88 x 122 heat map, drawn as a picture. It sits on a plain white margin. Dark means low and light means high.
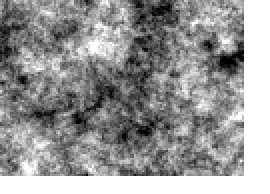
The texture is blotchy. The halves do not mirror each other. There is no overall slope.
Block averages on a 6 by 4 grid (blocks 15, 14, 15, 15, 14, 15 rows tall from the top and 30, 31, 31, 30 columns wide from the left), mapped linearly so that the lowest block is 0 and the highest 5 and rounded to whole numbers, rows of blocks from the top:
2 3 0 4
1 5 1 2
3 2 1 2
1 0 1 4
3 1 0 3
4 3 2 3
